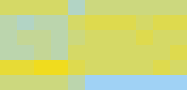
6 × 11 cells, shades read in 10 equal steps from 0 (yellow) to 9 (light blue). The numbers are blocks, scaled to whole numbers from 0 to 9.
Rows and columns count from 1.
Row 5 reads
1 1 0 0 2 3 3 3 3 2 3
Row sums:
43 41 43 43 21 76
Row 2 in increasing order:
2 2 2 2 2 3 3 6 6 6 7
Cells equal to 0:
2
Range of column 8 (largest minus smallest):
7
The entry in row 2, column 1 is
6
